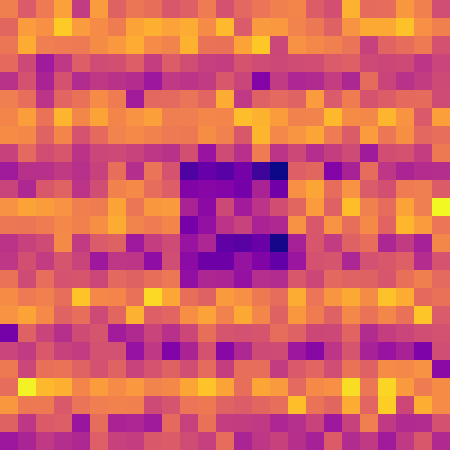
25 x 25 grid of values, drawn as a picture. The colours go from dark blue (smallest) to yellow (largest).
The centre is the ninth with the lowest average. There is no overall slope. In the centre lies a patch that is lower than the rest. No single row or column stands out from its neighbours. Stripes running across repeat 5 times from top to bottom.
